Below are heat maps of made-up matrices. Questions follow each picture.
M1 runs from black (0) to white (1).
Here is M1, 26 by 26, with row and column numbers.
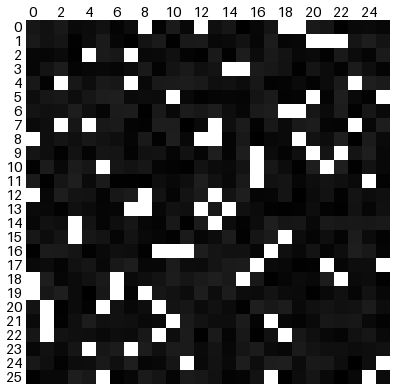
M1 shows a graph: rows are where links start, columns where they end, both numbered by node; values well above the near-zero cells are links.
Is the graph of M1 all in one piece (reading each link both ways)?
yes
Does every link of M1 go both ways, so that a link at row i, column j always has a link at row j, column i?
yes
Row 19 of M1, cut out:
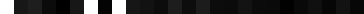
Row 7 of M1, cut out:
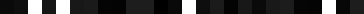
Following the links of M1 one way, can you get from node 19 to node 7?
yes
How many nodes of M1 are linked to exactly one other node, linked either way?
0
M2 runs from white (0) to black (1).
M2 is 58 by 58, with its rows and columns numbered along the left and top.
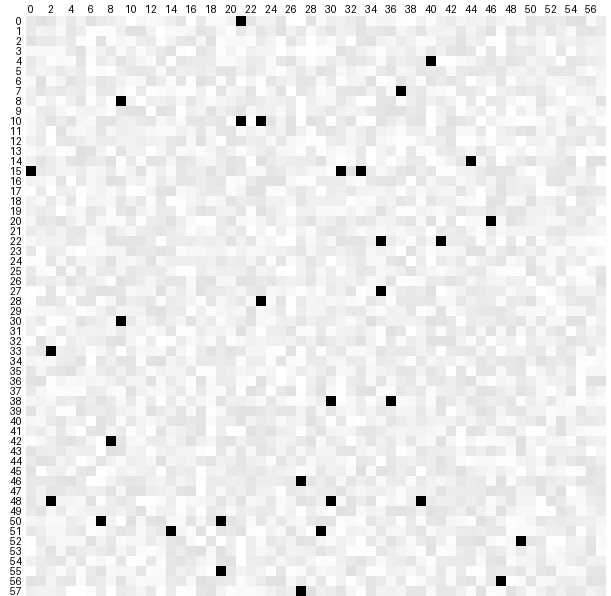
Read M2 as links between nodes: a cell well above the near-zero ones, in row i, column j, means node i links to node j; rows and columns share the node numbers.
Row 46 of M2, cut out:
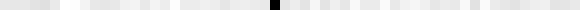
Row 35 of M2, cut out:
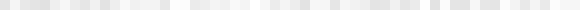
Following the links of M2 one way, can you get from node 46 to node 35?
yes
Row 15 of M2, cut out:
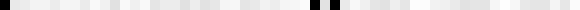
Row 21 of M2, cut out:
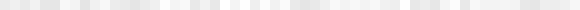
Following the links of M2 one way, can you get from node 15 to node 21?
yes
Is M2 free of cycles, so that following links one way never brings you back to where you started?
yes
